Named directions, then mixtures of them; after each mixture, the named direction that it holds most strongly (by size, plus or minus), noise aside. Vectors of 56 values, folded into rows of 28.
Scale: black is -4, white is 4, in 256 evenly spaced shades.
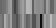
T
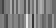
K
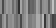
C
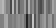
K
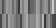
C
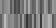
K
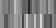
T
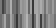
T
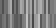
K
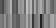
T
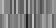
K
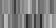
T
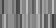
C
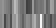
T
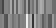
K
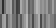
C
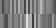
K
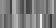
T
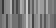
K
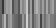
C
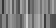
C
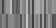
C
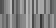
K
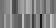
T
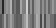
C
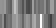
T
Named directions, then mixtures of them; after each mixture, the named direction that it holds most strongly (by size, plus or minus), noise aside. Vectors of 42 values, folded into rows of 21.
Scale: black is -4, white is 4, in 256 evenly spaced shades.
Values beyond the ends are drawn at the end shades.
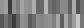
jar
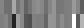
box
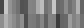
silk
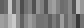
jar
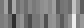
box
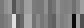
box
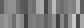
box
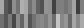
silk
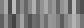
jar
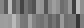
jar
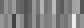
box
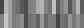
silk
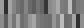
jar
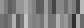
box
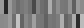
jar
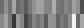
box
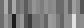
box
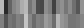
silk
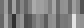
box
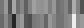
box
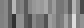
box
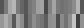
box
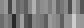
jar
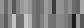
box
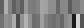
box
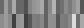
box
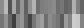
jar
